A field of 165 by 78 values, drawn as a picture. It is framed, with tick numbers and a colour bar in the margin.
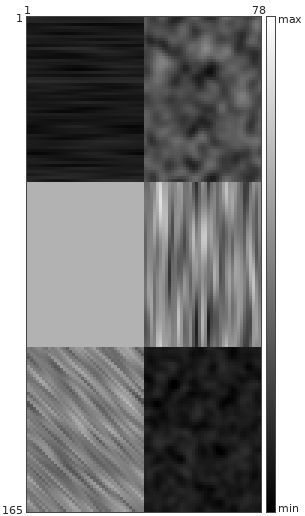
It is made of 3 by 2 panels. Panel 1,1: very low, streaked across, faint in contrast. Panel 1,2: low, blotchy. Panel 2,1: high, flat. Panel 2,2: middling, streaked downward, strong in contrast. Panel 3,1: middling, slanting down to the right. Panel 3,2: very low, blotchy, faint in contrast.
